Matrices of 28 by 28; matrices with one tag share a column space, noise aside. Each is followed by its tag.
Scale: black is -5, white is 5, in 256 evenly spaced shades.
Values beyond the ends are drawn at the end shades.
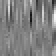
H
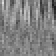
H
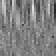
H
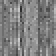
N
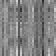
N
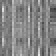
N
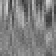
H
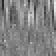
H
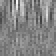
H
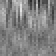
H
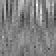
H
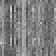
N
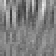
H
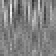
H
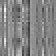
N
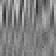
H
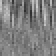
H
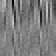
H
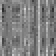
N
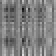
N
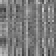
N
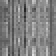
N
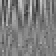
H
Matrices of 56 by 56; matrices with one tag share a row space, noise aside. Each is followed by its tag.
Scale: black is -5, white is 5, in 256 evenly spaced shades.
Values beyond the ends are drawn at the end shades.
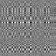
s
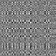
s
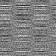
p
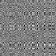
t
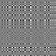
s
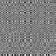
s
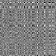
t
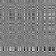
t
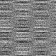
p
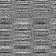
p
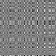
t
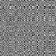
t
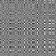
t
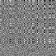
t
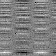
p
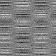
p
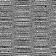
p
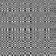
s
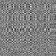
s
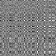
t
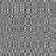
s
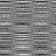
p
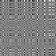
t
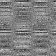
p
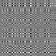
s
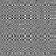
s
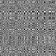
t
